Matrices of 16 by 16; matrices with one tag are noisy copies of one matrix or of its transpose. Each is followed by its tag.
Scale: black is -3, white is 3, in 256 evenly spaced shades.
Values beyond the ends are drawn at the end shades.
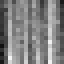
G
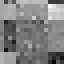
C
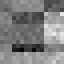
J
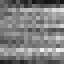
G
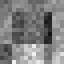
J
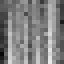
G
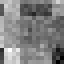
C
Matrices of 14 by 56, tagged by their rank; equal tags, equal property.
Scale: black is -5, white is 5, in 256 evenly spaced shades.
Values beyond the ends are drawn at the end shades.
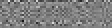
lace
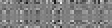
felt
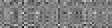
lace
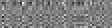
lace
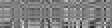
felt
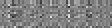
lace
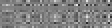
felt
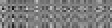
felt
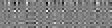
felt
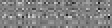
lace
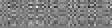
felt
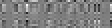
felt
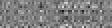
lace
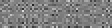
lace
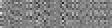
lace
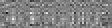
lace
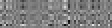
felt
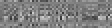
lace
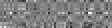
lace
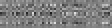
felt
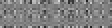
felt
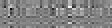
felt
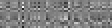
felt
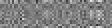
lace
